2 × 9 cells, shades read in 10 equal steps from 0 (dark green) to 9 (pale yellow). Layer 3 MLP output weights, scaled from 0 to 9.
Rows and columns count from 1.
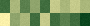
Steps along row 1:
up down up down up down up down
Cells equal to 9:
1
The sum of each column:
11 11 9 7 9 9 9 9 6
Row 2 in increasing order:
0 2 2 2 3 5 6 7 9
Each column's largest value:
9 6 6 5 7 7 6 7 6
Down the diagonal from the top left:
2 5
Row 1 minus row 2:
-7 1 -3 3 -5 5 3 5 6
